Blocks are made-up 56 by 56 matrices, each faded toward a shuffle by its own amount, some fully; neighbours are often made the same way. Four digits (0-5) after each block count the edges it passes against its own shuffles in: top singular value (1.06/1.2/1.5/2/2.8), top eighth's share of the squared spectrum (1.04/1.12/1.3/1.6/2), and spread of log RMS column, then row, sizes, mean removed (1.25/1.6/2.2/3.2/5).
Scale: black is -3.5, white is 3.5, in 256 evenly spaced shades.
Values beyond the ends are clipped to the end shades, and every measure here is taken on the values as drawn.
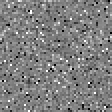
0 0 0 0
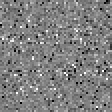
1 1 0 1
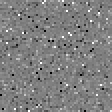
0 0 0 0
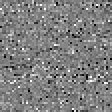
1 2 0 2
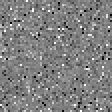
0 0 0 0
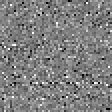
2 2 0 2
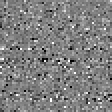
1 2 0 2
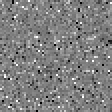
0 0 0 1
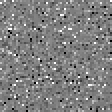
0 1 0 0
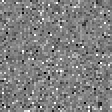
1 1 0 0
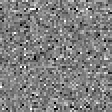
1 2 1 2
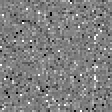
1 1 0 0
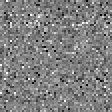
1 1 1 1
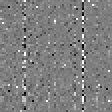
4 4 2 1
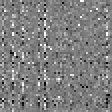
4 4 3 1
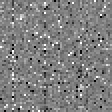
3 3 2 0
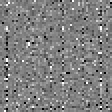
4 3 2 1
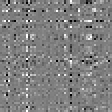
4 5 3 3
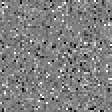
2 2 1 0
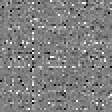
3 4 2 2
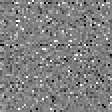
3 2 0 1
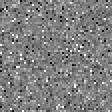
0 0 0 0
